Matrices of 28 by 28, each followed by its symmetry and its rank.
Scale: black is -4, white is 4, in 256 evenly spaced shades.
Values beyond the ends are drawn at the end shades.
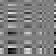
neither, rank one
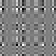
neither, rank one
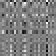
neither, rank two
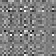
neither, rank three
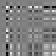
symmetric, rank one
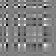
symmetric, rank one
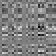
neither, rank two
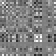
symmetric, rank three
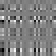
neither, rank one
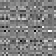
neither, rank three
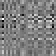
neither, rank two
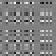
neither, rank one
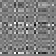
neither, rank two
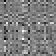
neither, rank three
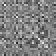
symmetric, rank three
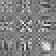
symmetric, rank three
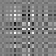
symmetric, rank one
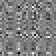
neither, rank three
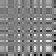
symmetric, rank one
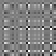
symmetric, rank one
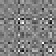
symmetric, rank three
